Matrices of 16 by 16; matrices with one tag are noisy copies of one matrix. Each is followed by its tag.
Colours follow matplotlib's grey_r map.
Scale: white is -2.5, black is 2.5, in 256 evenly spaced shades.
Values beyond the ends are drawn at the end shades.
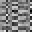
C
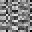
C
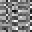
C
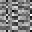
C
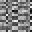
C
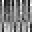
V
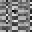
C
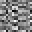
C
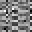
C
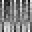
V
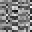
C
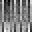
V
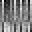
V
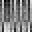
V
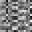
C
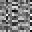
C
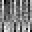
V
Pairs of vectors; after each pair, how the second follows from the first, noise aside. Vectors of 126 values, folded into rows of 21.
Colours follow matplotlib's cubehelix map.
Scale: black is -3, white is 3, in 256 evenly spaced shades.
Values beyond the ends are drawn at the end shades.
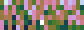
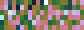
wrapped around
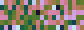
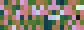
shuffled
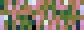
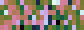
shuffled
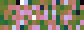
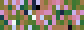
shuffled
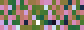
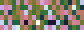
copied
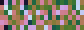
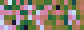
shuffled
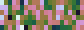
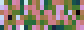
copied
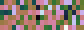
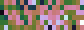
shuffled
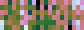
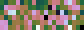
shuffled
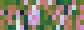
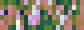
copied
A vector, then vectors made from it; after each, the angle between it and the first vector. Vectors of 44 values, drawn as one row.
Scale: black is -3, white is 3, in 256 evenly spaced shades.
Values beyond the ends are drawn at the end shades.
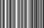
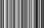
partly aligned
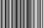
nearly opposite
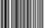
nearly opposite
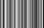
nearly parallel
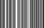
nearly parallel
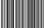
orthogonal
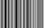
nearly opposite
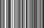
partly aligned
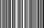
partly aligned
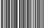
partly opposed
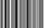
nearly opposite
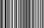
partly opposed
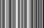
nearly parallel
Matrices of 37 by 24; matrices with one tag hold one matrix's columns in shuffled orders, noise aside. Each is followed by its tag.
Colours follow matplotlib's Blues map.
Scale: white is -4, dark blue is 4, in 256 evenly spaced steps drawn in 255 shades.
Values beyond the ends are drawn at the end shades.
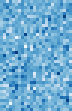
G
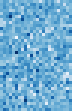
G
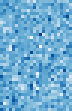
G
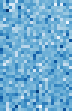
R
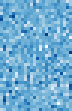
G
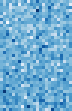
R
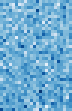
R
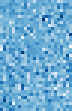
G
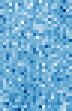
R
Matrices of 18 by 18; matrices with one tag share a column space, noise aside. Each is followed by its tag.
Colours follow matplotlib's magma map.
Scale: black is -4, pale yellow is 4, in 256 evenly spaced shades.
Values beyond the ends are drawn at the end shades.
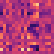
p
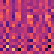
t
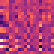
t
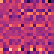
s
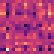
p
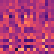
t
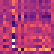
t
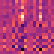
t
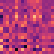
t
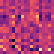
t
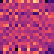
s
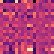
s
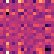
s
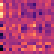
p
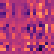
p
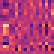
p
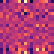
s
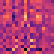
t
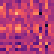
p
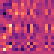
p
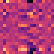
s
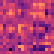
p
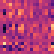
p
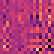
t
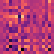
t
